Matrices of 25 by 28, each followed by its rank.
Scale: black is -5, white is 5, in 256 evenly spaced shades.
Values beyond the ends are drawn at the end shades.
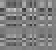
one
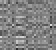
three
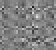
three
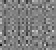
three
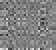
three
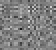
three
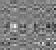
three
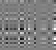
one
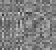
three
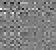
three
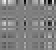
one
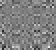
three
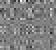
three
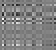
one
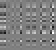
one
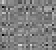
three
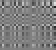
one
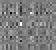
three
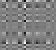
one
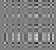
one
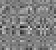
three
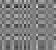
one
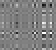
one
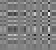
one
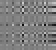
one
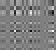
one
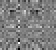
three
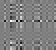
one
